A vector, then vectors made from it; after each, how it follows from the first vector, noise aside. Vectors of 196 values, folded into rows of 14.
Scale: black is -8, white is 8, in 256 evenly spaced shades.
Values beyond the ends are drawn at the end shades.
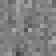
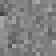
wrapped around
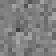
wrapped around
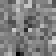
scaled up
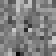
scaled up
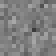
wrapped around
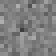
wrapped around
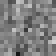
scaled up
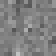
negated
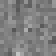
negated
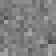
wrapped around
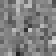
scaled up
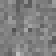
negated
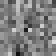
scaled up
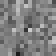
scaled up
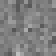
negated
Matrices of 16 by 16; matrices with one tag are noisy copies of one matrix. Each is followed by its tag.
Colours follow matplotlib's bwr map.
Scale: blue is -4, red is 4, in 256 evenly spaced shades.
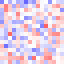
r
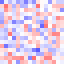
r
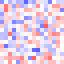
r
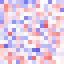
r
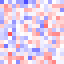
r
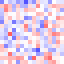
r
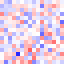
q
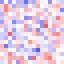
r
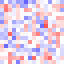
r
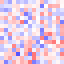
q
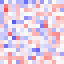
r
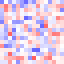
r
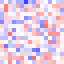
r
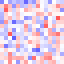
r
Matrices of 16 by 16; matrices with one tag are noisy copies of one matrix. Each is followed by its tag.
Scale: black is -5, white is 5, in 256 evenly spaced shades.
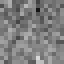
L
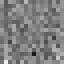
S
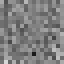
S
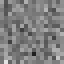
S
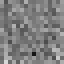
S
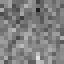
L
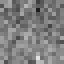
L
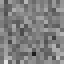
S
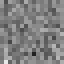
S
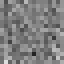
S
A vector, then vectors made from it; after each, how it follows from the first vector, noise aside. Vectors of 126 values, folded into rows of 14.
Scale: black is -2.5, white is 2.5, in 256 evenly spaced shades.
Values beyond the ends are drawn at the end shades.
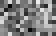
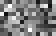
negated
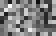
negated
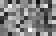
negated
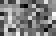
reversed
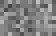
shrunk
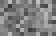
shrunk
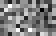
negated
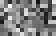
negated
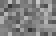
shrunk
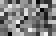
negated
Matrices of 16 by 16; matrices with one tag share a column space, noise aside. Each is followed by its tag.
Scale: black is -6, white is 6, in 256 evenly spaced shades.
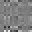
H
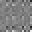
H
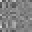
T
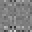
H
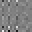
H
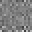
H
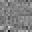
H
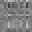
T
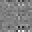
H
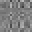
T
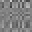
T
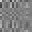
T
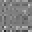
H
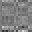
H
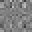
T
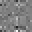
H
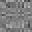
T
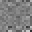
H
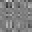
T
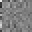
T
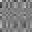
T
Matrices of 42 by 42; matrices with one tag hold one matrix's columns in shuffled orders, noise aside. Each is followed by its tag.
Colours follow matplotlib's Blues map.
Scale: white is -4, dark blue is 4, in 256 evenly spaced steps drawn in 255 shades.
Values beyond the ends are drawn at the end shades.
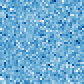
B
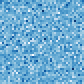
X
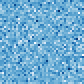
X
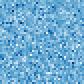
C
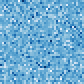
B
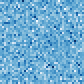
B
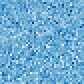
C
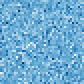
C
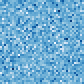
X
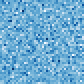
X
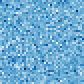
X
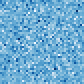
X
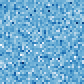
C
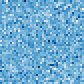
B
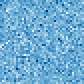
X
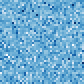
C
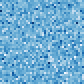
C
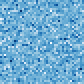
X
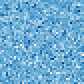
C
